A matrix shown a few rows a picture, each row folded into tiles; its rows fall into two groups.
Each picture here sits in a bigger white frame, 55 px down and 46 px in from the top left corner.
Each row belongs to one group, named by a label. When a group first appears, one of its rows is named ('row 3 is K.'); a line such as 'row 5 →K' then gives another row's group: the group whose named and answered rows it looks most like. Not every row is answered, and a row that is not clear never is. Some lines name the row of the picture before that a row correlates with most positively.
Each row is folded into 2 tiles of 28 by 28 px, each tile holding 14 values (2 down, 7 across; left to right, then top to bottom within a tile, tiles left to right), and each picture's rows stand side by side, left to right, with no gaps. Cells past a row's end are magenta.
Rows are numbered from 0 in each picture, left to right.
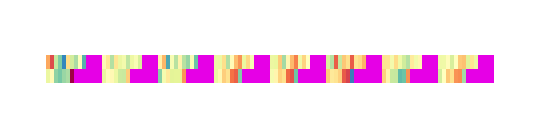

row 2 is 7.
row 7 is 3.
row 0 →7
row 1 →7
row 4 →3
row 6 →7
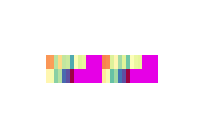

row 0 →7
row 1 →7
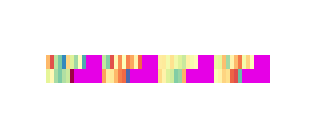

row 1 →3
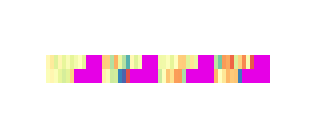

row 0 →7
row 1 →7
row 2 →3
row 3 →3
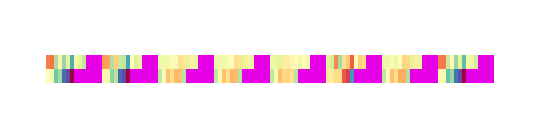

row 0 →7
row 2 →3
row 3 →3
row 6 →3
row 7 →7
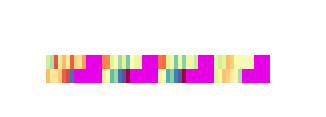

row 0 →3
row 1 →7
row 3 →3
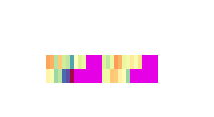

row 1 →3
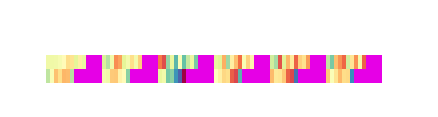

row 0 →3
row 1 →3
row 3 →3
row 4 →3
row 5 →3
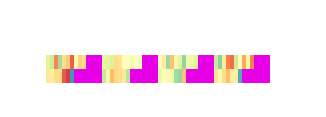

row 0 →3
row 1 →3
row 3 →3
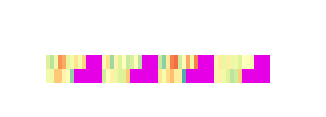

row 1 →7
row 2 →3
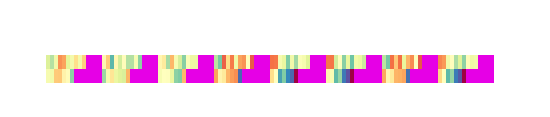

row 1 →7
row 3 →3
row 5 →7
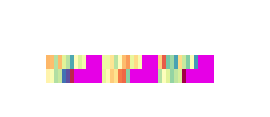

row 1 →3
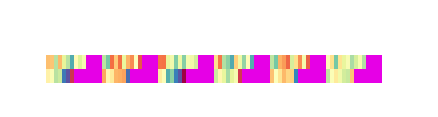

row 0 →7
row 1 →3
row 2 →7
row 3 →7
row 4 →3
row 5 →7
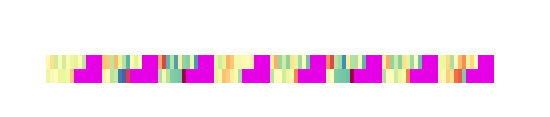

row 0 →7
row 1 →7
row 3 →3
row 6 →7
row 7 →3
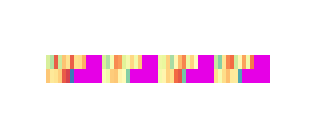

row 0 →3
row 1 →3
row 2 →3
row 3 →3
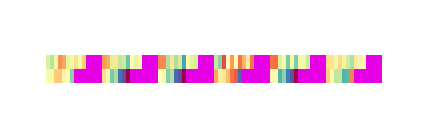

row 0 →3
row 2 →7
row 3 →3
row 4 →7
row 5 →7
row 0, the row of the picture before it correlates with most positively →1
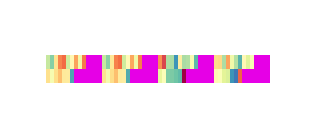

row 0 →3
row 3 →7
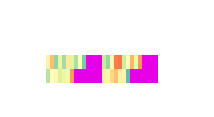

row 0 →7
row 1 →3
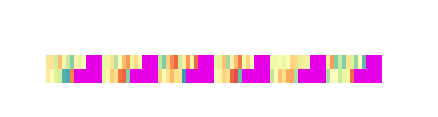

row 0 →7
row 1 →3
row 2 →3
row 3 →3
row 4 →3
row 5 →7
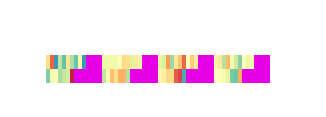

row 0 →7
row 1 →3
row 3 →7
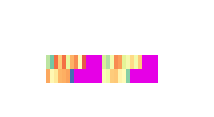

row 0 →3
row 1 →3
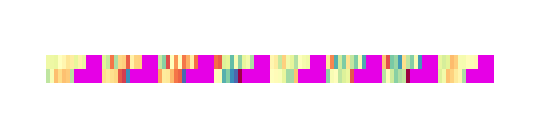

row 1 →3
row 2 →3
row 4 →7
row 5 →7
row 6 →7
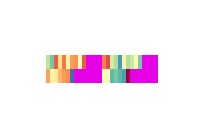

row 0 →3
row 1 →7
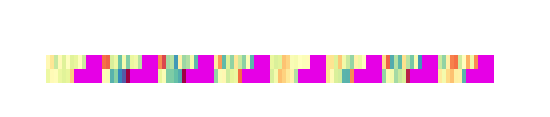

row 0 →7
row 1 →7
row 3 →7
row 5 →7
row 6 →7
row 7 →3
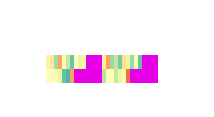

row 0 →7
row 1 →7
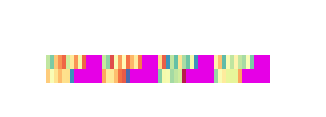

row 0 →3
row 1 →3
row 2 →7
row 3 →7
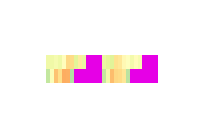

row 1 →3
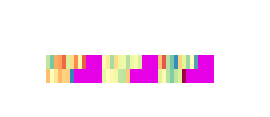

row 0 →3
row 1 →7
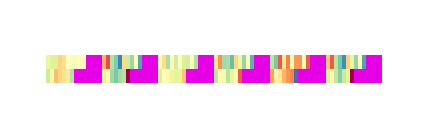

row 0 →3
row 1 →7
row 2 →7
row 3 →7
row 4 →3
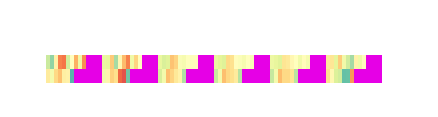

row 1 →3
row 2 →3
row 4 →3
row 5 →7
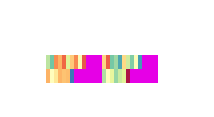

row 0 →3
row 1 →7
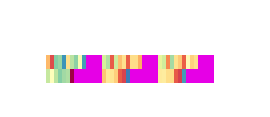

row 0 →7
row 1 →3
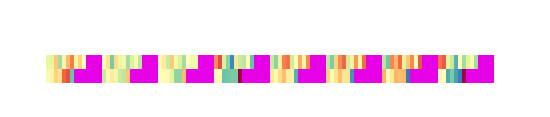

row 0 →3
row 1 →7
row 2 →7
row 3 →7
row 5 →3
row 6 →3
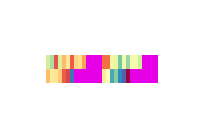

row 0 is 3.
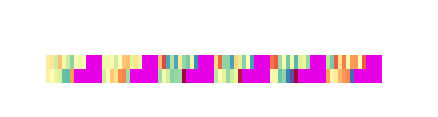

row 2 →7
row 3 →7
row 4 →7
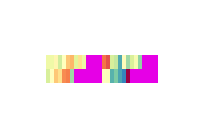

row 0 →3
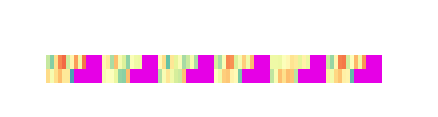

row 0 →3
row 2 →7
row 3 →3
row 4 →3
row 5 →3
